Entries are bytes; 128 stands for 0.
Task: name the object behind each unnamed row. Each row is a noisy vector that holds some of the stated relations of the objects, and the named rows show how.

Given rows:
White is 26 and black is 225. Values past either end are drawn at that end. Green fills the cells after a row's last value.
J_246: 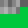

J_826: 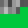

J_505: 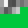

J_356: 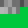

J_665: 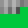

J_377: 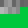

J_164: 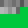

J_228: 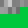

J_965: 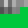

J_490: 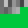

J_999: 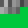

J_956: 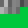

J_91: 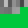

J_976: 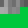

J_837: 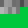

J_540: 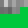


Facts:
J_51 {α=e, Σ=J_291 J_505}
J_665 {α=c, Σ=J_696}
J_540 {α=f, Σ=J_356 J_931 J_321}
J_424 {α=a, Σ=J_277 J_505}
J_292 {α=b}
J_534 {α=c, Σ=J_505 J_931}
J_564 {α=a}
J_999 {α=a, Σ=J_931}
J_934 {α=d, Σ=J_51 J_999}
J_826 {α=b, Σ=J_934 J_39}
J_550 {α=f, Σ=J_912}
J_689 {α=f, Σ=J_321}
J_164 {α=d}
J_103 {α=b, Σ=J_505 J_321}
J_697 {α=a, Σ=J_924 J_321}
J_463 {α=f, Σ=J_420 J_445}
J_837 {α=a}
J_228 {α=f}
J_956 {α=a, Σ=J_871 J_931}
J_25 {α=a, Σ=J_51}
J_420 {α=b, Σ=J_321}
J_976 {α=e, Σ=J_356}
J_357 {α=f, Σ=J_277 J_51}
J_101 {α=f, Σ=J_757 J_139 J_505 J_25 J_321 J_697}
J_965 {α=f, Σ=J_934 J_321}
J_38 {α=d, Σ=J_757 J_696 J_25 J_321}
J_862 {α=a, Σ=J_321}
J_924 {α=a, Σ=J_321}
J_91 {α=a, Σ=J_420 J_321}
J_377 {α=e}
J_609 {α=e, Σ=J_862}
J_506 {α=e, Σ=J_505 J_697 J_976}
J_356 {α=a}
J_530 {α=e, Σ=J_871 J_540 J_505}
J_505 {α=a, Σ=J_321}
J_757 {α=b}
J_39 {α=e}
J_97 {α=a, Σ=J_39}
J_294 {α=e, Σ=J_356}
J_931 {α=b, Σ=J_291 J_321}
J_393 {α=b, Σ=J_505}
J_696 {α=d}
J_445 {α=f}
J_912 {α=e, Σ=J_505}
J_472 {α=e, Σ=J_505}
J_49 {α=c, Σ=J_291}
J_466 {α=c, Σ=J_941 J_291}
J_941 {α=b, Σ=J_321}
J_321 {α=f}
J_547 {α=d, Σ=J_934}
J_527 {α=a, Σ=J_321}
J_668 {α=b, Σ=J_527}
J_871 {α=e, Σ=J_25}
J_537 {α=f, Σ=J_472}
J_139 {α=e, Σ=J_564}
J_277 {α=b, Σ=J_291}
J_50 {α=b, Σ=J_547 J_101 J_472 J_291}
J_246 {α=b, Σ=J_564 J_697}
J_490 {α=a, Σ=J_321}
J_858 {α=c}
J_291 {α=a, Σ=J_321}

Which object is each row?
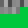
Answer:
J_38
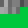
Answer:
J_97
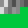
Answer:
J_424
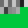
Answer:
J_291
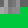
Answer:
J_609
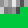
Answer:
J_49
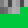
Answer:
J_941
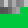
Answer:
J_689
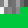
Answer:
J_51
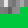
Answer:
J_101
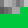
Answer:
J_321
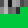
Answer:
J_934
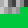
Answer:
J_393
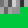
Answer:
J_931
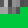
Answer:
J_25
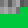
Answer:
J_668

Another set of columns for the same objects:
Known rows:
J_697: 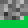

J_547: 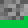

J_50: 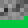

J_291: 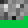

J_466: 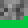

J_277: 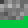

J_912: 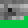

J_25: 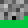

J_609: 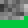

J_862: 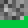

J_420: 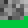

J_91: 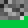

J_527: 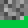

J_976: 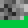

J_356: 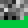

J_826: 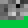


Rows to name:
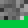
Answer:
J_540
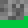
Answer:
J_941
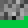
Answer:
J_999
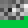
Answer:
J_39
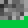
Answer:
J_463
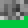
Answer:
J_246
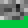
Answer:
J_665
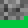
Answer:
J_534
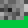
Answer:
J_871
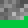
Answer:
J_357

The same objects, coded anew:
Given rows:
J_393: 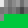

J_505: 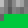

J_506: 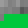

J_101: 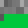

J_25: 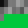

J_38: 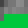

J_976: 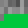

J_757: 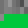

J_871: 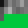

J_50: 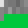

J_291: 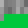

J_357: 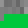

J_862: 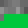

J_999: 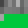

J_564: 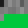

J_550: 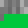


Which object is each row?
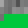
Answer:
J_965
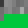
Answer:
J_377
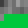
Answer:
J_956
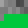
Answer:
J_826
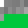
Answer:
J_277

